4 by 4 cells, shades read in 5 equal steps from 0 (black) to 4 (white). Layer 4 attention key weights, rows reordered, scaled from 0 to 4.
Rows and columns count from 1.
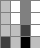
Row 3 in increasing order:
1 3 3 4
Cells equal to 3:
6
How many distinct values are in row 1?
3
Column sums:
10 14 5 15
